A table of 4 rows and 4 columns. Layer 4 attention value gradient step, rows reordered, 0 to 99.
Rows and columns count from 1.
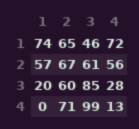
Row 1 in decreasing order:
74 72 65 46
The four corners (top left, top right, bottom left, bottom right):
74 72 0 13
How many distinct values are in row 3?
4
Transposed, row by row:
74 57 20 0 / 65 67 60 71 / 46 61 85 99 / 72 56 28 13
